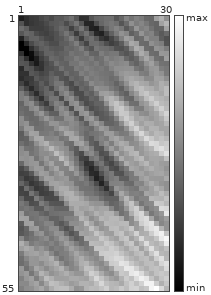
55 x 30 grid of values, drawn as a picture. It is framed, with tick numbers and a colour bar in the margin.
There is an overall slope up to the bottom right. No single row or column stands out from its neighbours. The top left is the ninth with the lowest average. The values follow a bell shape. The halves do not mirror each other. The bottom right is the ninth with the highest average. The grain runs diagonally down to the right. No lone cell stands out from its neighbours.
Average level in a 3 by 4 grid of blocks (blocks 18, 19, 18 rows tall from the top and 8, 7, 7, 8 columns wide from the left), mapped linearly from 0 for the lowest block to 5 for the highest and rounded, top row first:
0123 / 2224 / 3345
